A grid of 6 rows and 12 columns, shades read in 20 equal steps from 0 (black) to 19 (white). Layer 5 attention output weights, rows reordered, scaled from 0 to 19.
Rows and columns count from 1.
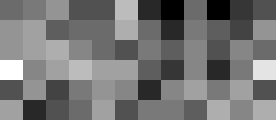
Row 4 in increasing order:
3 4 7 9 10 10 12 12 12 14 17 19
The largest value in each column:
19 12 13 14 12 14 9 10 12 13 12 17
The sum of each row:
75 102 110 129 104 108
